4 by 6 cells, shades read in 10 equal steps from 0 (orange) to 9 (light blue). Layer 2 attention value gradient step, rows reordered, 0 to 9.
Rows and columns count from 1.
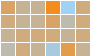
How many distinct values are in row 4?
5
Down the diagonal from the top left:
3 5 4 8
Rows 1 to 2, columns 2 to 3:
5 5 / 5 5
